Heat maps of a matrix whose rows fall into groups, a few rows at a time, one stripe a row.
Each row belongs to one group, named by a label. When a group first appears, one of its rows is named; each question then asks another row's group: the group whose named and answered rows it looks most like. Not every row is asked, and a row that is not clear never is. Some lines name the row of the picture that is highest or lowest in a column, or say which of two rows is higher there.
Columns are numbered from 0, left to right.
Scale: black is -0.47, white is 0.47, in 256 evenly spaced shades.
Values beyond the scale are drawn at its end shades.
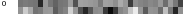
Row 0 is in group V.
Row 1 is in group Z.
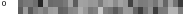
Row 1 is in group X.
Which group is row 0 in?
V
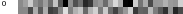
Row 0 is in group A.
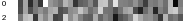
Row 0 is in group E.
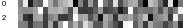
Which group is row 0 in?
E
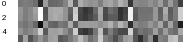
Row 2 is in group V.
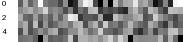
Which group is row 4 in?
X
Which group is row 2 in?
Z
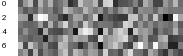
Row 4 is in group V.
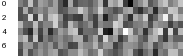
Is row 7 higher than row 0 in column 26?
Yes
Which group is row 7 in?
X
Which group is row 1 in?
X
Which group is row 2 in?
A
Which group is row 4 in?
Z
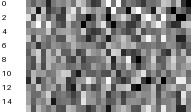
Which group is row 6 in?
E
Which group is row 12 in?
A
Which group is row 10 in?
A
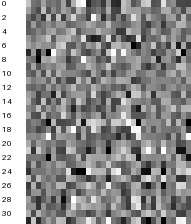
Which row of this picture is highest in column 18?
24
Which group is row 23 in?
X
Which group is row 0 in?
Z
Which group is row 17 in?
V
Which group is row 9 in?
X
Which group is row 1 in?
Z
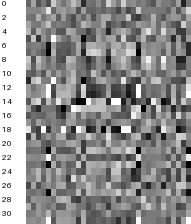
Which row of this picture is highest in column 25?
14
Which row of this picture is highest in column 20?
18
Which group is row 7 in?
V
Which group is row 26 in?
X
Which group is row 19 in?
X
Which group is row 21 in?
V
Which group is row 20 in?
E
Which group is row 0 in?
E
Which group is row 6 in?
V
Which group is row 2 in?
A
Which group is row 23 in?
V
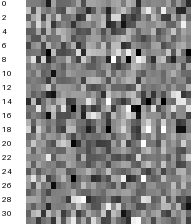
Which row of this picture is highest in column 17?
8
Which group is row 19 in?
A
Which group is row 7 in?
V
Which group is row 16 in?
V
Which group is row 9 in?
Z
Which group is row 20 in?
A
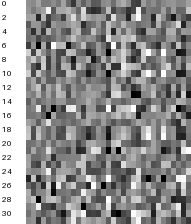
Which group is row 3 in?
E
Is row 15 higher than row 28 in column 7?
No
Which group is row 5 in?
E
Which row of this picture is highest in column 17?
6
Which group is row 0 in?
A
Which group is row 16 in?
V
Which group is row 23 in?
Z
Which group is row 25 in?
X
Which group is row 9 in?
Z
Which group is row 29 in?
E
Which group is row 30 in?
Z
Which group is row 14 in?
X
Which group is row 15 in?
E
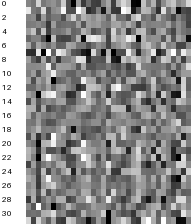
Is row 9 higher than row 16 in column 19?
No
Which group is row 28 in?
X
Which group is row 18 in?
A
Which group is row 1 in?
Z
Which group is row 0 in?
A
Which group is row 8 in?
Z
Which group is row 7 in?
A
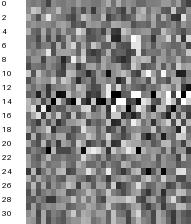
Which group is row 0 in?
V
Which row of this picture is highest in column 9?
8
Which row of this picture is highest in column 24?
10
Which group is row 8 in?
Z
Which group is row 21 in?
V
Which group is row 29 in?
X
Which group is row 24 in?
X
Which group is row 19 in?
X
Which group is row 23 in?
Z
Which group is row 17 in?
Z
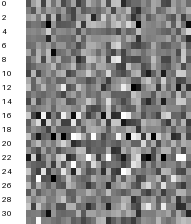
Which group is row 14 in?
X
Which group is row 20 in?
A
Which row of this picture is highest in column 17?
8
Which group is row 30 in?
V
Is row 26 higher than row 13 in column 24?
Yes
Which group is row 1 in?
A
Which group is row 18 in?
V
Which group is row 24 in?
Z
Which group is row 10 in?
X
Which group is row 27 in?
X
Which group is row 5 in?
V
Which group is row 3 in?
V
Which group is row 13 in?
Z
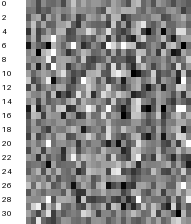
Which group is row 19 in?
X
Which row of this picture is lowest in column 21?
10
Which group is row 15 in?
X
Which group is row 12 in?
X
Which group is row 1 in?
E
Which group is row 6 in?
E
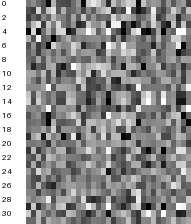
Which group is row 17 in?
V
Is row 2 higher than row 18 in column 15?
No
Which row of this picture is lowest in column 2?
4
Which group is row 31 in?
A
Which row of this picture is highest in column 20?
1
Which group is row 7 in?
E
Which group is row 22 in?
A
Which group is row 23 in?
X
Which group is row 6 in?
E
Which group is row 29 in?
X
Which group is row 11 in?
Z
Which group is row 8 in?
A
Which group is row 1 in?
A
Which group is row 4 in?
X
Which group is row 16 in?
E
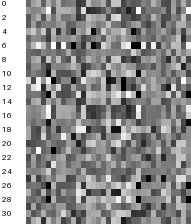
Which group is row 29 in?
X
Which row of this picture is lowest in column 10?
20
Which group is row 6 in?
A
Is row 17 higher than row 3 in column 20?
Yes
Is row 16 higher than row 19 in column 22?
Yes
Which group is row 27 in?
Z
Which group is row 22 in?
X
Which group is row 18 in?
Z
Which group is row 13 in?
V
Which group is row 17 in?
V
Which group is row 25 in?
X
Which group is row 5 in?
E
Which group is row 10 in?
V
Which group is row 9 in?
E
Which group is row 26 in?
V
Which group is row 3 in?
X
